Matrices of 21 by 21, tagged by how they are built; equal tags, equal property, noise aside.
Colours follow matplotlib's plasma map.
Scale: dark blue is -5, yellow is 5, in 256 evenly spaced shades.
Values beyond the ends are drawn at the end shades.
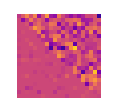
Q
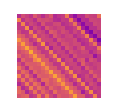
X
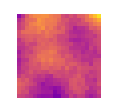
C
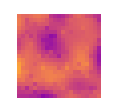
C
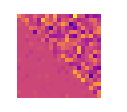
Q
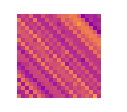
X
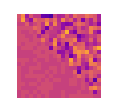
Q
